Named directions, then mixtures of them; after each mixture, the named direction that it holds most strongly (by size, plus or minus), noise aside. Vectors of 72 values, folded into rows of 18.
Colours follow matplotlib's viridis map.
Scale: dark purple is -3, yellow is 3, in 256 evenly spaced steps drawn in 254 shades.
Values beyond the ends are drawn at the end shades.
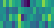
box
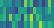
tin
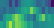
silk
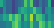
tin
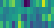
box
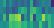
silk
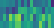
silk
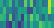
tin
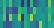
tin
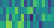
tin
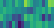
silk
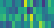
tin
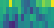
silk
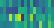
tin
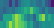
silk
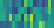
tin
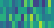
tin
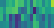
silk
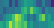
silk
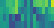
silk
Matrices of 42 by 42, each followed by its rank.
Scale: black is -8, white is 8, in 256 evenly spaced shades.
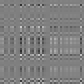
one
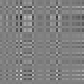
one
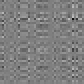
two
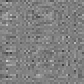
five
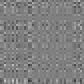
two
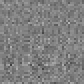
five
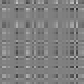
one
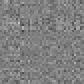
five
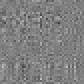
five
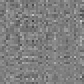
five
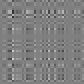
one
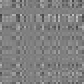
two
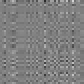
two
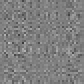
five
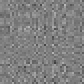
five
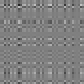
one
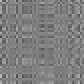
two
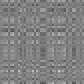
two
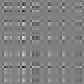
one
